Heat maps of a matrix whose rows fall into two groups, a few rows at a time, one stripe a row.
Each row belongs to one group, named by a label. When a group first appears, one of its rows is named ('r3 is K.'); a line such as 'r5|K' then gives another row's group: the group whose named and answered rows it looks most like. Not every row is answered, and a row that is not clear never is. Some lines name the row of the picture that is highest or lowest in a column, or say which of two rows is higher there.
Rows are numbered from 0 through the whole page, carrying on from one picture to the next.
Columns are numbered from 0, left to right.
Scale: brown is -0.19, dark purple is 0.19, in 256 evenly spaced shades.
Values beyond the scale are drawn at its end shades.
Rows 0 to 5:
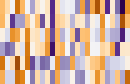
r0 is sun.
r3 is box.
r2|sun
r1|box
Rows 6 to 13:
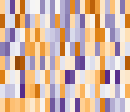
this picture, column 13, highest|11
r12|box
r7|sun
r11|box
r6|sun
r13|sun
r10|sun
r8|box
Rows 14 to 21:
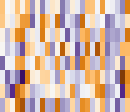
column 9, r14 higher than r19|Yes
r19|box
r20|sun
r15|sun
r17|box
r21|sun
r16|sun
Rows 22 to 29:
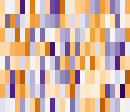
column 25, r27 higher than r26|No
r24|sun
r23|box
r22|box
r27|sun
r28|sun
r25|sun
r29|box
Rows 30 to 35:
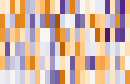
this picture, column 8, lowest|30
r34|box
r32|sun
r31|sun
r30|sun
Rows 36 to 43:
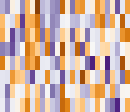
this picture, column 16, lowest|41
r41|sun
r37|box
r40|box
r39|box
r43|box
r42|box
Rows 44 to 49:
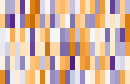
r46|sun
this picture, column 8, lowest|49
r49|box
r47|sun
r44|box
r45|box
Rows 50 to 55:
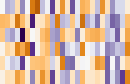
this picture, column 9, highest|50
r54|box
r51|sun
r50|box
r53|sun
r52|box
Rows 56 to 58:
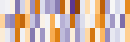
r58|sun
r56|box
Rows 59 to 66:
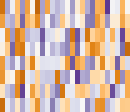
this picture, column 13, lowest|63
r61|sun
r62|sun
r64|sun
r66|box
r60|box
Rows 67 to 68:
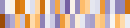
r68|box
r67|sun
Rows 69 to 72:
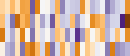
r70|sun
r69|sun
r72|box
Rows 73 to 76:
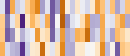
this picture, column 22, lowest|73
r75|box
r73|box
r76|box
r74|box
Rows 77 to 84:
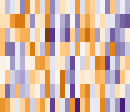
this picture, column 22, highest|79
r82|box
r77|box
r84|sun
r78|sun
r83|box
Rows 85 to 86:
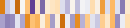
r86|box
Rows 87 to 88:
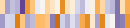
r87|box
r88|sun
